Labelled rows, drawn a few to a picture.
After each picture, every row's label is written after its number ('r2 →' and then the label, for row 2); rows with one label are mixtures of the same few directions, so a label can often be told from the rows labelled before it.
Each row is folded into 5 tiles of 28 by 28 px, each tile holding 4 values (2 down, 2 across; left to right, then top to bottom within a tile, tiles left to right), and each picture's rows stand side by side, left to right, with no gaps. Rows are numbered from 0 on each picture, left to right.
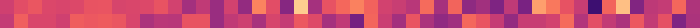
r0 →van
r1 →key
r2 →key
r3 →key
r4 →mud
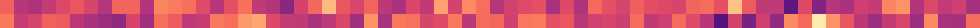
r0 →van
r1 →van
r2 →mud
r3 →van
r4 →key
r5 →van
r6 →mud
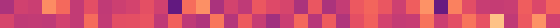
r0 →mud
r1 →mud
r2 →van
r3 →key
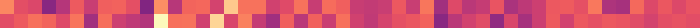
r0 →mud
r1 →van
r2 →van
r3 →van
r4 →mud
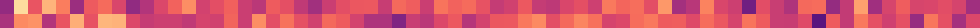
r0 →van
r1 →mud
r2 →van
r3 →van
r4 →key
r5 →mud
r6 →key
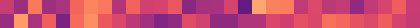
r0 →van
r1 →key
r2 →key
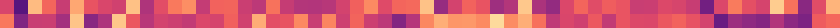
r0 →key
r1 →mud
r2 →van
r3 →key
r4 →van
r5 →key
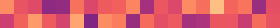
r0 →mud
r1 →key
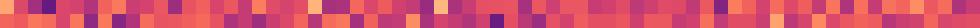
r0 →mud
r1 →van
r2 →mud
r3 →key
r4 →key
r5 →key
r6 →key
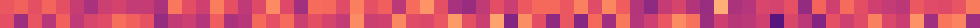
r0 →van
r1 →key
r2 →key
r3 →mud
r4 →van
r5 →key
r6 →mud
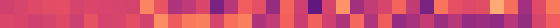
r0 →mud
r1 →key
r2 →mud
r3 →key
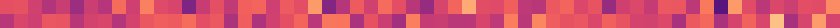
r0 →key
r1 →mud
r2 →mud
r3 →mud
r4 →mud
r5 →key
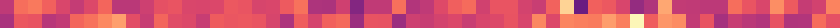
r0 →van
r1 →van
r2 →key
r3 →mud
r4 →key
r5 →key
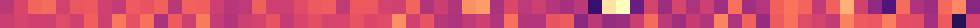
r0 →mud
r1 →van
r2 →mud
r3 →mud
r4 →mud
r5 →van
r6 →mud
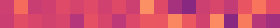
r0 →key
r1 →mud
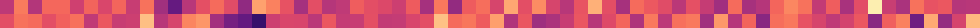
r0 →van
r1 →van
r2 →van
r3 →van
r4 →mud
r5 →van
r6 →mud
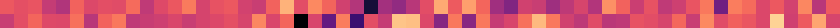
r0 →mud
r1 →mud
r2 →van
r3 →van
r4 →mud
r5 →key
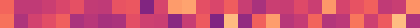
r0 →van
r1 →mud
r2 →mud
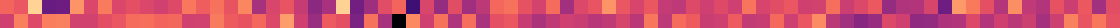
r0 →mud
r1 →key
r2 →mud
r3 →van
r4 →mud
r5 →mud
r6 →key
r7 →van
